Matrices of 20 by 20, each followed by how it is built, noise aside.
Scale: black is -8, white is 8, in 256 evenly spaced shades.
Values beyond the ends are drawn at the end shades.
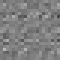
low rank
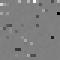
sparse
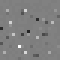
sparse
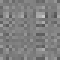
low rank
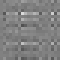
low rank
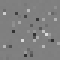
sparse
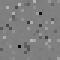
sparse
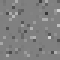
sparse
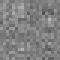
low rank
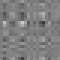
low rank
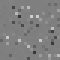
sparse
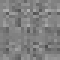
low rank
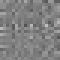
low rank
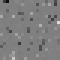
sparse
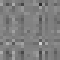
low rank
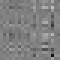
low rank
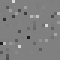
sparse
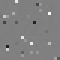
sparse
